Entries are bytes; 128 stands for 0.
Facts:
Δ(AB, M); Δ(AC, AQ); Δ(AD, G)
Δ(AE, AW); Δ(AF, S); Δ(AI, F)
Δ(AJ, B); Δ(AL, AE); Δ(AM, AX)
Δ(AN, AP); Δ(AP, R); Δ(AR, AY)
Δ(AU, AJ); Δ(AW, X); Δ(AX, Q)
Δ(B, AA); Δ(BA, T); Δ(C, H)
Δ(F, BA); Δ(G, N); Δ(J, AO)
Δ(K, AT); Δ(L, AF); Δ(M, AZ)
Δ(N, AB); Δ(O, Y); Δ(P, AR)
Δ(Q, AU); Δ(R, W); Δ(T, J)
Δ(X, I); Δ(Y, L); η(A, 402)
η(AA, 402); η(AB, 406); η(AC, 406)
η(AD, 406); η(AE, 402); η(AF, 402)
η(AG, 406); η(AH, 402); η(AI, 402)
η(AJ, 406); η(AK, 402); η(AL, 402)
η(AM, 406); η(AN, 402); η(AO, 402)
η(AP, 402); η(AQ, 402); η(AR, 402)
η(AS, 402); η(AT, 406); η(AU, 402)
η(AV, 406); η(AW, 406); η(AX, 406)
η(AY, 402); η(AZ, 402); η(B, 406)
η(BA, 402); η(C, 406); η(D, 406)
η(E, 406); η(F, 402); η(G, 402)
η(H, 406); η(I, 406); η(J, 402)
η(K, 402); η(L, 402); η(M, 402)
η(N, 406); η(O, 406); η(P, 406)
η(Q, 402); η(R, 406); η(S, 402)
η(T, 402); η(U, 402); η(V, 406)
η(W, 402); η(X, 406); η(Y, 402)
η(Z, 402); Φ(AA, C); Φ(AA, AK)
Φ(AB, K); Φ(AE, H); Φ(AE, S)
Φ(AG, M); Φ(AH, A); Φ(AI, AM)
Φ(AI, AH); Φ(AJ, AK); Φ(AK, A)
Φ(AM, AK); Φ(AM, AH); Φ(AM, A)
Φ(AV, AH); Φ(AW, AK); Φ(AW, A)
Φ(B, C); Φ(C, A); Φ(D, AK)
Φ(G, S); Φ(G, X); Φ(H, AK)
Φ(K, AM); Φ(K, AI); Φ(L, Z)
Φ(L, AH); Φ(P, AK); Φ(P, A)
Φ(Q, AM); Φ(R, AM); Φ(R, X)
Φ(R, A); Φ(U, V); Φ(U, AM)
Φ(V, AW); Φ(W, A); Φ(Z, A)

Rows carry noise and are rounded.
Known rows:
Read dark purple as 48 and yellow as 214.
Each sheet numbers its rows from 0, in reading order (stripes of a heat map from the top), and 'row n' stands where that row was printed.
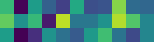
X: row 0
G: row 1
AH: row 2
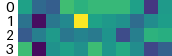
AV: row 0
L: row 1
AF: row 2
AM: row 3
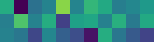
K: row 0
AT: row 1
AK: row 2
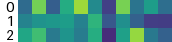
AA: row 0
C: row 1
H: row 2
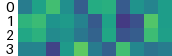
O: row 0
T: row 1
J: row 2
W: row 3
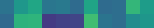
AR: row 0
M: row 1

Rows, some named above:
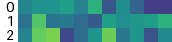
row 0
C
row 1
AZ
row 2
N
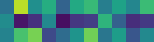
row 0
AG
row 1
A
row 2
N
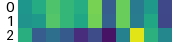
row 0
AJ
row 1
AJ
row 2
S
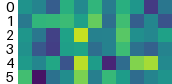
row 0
V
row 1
B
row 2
U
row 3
Z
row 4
AE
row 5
AI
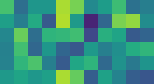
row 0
R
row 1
AE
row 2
D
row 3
AO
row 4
AD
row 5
P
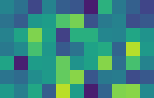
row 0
AK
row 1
AW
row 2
AX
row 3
AU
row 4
Q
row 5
AW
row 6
AE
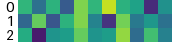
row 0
AB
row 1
AA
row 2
Q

